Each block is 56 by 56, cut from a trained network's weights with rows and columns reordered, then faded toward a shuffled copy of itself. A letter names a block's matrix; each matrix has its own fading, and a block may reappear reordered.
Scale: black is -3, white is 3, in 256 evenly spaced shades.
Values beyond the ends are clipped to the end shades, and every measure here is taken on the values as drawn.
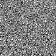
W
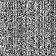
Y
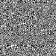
W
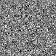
W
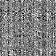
Y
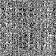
Y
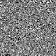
W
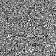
W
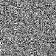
W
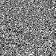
W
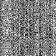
Y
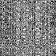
Y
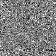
W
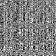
Y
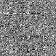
W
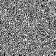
W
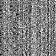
Y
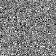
W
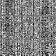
Y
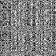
Y
